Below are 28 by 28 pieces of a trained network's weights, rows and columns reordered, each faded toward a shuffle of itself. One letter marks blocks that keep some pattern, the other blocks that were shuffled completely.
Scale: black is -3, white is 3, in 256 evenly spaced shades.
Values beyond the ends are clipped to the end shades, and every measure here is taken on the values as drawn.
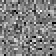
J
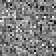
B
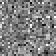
J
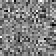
J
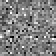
J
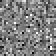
B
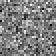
B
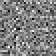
J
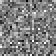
B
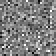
B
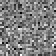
J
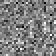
J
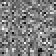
J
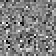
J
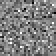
B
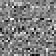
J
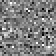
J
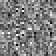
J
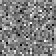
B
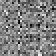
J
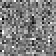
J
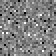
B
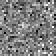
B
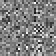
J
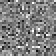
J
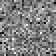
B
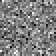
B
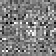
J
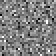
B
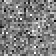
B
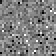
B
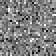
B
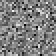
B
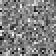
J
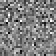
J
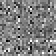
J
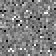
B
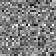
J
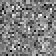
B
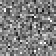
B
